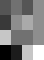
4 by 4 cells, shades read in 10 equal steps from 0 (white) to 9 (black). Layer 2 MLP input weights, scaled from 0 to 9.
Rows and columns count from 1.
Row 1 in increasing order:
4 5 6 6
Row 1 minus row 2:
-1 1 3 0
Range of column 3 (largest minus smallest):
4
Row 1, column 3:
6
